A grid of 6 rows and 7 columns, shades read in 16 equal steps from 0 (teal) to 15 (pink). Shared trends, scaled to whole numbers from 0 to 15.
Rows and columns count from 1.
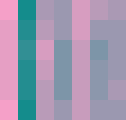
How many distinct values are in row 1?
6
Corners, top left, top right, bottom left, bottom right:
15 10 15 9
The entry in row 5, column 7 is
10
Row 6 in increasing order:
0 9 9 9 11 12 15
